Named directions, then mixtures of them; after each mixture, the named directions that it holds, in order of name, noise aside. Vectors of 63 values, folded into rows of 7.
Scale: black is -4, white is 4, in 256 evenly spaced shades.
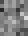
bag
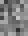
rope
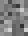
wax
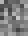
rope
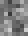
rope, wax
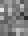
bag, rope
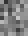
rope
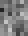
bag, rope, wax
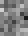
bag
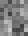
bag, rope, wax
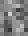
rope, wax
